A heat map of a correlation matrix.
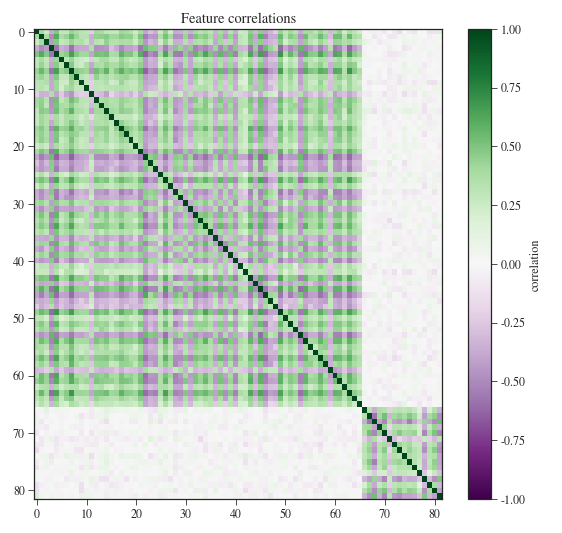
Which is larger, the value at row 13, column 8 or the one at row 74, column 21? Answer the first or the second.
the first
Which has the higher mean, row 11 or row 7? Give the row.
7
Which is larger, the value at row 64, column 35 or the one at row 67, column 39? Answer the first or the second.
the first
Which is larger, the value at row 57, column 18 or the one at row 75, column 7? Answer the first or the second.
the first
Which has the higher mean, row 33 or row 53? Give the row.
33
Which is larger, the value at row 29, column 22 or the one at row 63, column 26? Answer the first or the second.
the second
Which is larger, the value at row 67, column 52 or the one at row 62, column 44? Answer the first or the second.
the first
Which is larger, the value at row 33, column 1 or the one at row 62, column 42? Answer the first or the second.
the first
